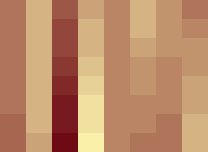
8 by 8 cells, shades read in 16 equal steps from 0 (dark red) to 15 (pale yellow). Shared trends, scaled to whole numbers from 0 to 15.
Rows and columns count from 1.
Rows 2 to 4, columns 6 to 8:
11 9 8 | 10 9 9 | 9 8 9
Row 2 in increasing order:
4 7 8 8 9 11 11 11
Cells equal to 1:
2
